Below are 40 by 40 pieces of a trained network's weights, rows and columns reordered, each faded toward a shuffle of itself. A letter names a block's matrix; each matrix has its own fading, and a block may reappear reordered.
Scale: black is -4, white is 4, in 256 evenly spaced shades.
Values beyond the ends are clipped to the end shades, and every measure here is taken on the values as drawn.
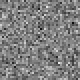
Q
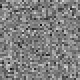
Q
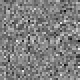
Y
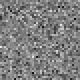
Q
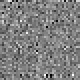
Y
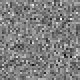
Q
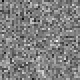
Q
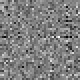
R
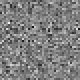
Y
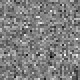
R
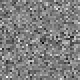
Q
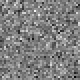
Q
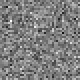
R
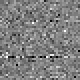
R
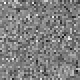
Q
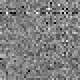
R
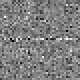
R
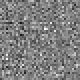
Y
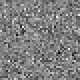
Q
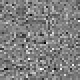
Y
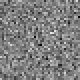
Q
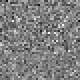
Q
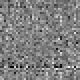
R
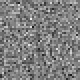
Q
